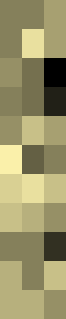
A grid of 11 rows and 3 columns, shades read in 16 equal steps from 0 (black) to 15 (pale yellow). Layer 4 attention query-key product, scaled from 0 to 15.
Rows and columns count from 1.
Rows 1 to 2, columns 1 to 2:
8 8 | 8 14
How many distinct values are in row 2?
3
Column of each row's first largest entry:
3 2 1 1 2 1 2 1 1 3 1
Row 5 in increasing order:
9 10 12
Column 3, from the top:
10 10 0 2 10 8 12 9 3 12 9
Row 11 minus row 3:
2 4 9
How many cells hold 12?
4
